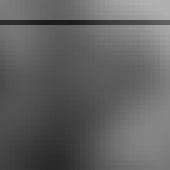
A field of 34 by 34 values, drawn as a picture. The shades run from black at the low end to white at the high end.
Average level on the scale: 40%. Ninth with the highest average: top right. Ninth with the lowest average: bottom left. Odd lines: row 5. Slope: up to the top right.
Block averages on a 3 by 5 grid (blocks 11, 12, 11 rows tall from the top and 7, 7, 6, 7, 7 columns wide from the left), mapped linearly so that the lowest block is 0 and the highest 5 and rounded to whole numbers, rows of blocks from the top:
32345 | 21223 | 10134
